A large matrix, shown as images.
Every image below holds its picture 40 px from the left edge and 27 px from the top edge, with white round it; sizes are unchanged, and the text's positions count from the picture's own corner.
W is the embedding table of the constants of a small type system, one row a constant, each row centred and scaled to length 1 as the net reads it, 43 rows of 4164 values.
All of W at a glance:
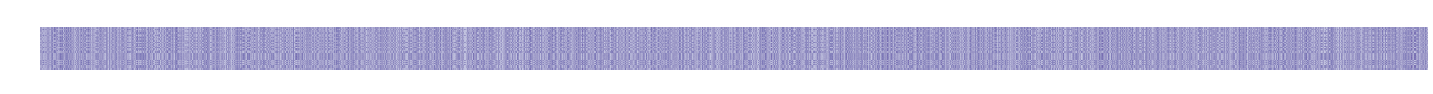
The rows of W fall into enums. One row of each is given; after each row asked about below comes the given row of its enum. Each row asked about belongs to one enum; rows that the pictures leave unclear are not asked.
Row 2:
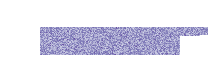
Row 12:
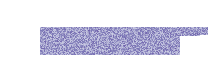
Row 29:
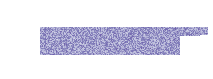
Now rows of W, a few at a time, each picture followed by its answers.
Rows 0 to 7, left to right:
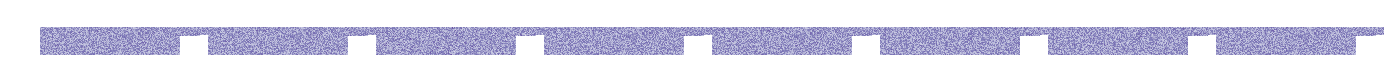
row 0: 12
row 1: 12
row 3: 12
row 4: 12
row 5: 29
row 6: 29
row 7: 12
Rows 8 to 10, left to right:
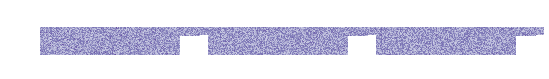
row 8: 2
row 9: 12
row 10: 29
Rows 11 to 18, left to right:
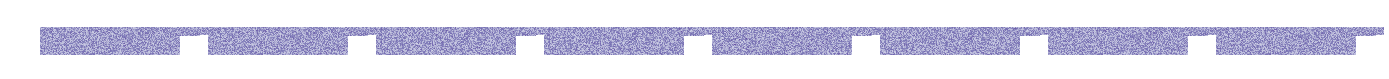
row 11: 12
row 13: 29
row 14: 29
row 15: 2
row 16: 29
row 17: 12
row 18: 12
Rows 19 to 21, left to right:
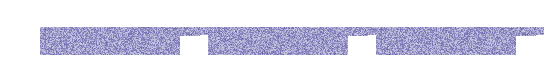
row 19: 29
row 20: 2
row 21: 29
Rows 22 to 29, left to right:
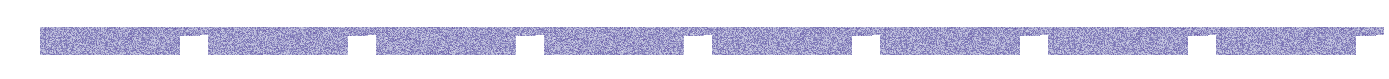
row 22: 29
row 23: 12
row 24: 2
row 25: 2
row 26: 29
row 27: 29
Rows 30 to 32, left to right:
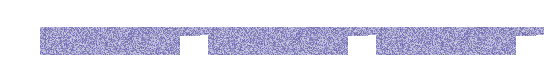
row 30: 29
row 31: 29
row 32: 29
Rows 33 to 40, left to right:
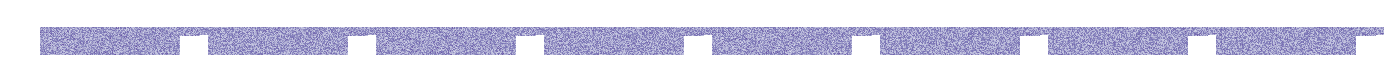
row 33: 2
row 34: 12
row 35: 2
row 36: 12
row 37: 2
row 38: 29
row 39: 29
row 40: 29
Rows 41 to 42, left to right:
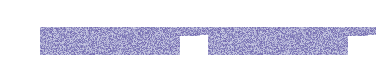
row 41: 12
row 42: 12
